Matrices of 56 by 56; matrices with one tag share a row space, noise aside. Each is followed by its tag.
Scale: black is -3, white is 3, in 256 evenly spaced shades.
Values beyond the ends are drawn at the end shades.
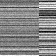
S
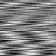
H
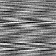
H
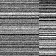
S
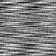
H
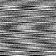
H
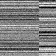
S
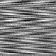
H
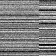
S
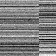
S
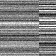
S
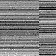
S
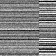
S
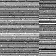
S
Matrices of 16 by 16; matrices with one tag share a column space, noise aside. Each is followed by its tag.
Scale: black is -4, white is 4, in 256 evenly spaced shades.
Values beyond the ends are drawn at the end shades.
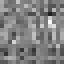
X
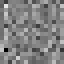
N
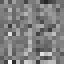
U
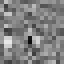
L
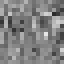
X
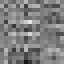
N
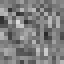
X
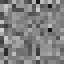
L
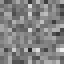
N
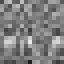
L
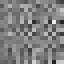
N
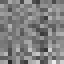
U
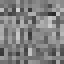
X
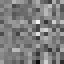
N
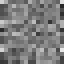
N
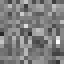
L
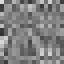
L
